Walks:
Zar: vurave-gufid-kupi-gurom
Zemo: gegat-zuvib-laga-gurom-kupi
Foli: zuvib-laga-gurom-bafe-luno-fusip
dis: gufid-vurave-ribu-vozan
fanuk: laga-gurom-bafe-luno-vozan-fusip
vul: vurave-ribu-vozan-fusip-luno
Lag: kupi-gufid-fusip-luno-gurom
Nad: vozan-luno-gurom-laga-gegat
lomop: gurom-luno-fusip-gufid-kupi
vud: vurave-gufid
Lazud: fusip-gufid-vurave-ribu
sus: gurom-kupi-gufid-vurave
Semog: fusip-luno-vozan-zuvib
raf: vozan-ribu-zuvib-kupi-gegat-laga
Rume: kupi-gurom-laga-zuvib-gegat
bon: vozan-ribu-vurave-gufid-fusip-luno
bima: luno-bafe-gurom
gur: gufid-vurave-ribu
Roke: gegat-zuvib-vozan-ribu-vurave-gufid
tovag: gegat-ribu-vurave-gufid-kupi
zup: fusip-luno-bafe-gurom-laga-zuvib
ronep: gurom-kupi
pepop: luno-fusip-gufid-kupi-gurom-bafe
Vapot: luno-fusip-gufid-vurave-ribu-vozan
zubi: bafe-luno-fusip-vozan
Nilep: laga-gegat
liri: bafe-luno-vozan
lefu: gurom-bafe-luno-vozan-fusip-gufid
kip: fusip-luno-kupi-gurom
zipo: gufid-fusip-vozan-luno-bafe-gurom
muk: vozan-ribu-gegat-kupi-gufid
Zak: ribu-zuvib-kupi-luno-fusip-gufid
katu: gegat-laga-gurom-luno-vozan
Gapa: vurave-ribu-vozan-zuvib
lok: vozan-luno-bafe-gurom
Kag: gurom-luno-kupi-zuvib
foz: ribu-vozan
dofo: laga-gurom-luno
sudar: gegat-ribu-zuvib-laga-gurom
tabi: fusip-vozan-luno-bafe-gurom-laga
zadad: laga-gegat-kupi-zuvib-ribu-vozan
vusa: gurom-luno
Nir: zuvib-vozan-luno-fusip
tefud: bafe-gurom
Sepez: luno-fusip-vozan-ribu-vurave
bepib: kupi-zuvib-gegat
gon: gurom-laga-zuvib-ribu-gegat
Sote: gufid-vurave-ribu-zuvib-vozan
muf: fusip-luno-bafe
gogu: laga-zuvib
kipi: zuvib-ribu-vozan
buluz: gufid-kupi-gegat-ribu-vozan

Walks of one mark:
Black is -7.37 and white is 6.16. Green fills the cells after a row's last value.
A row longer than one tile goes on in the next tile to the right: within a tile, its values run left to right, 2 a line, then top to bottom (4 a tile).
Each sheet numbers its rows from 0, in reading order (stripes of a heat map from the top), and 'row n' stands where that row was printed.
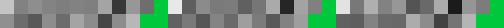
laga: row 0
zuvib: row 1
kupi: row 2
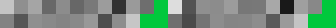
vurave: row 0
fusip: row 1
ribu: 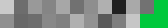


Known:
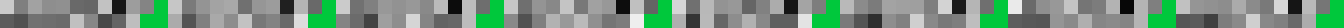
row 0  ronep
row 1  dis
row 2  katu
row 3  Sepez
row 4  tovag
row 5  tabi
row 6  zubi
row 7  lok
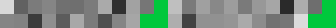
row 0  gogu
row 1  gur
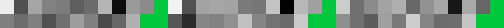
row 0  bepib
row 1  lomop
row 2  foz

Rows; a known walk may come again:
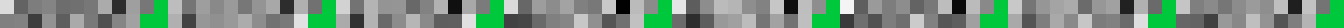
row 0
gogu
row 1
gur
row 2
tovag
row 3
kip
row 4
lefu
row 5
Kag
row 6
dis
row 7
dofo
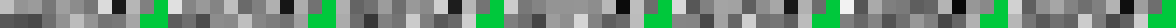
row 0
bima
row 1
liri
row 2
sudar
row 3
katu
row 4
kipi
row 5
bepib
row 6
raf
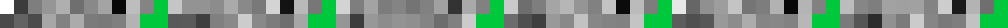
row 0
Nir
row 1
lok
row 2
vud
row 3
fanuk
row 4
zubi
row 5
tabi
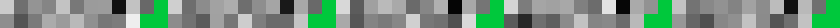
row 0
Sepez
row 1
foz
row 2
buluz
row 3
pepop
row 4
Nad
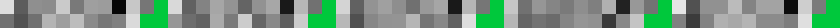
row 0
vul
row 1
Sote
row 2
Roke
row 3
Nilep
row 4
bon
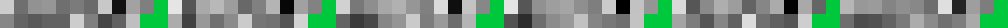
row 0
Zemo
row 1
muk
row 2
zipo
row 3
Lag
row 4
zadad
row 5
tefud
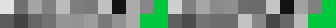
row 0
muf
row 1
ronep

